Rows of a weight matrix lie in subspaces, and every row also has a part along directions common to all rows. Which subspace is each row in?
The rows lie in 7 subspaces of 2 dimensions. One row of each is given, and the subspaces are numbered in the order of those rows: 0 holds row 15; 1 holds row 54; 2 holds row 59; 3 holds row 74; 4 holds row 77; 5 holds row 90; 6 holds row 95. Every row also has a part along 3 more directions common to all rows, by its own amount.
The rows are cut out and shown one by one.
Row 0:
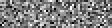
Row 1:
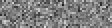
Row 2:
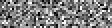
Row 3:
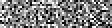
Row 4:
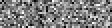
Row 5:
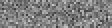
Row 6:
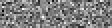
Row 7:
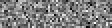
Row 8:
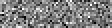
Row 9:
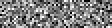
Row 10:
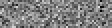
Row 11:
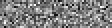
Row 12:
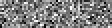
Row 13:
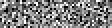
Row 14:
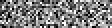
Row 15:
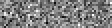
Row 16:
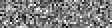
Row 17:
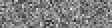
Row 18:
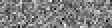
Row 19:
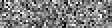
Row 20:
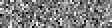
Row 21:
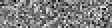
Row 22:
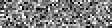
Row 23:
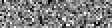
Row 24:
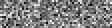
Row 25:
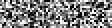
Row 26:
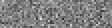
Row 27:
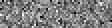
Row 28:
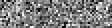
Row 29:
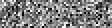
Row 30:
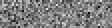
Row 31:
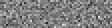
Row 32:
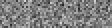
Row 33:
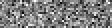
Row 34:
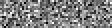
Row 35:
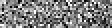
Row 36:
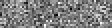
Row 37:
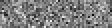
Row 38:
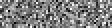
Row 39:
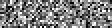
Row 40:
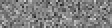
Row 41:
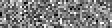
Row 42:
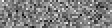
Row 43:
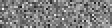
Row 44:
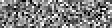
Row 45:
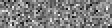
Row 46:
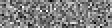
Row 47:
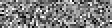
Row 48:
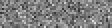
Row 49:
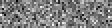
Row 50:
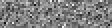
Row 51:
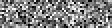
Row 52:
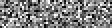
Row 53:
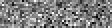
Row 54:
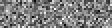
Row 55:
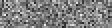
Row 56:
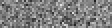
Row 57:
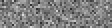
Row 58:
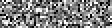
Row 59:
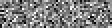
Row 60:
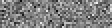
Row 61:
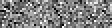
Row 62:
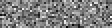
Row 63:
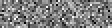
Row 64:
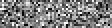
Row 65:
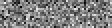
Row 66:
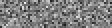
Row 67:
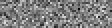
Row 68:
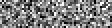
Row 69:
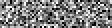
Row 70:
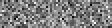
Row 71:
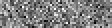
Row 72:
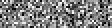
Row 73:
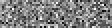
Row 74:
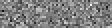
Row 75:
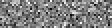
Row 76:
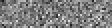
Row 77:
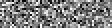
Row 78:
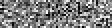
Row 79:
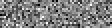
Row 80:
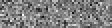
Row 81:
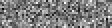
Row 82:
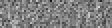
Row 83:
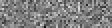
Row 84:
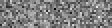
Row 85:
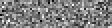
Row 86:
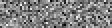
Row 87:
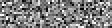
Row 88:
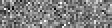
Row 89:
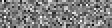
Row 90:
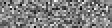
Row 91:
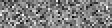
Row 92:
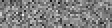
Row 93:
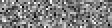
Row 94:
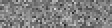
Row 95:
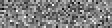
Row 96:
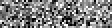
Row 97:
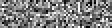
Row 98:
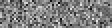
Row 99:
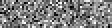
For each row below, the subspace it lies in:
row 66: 0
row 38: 6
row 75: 0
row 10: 6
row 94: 1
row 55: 3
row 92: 3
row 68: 1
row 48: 6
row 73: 5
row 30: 6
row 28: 3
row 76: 5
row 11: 4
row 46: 2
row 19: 3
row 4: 1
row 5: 6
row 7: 6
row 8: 5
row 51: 6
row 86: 0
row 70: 3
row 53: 1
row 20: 3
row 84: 2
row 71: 2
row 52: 0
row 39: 5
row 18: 1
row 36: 3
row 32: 1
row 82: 6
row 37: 0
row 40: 1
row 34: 0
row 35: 5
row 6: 4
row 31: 0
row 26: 5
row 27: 3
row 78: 6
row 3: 5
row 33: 1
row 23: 4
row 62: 0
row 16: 4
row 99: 2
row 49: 3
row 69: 5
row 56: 1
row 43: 5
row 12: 2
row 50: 4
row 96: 1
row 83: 6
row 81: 6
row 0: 2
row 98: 3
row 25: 2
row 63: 3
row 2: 5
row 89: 4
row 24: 0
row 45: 3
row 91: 3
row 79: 0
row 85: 4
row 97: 6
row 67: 0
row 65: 0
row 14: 5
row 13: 4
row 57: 4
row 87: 4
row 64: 6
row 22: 0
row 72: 6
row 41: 3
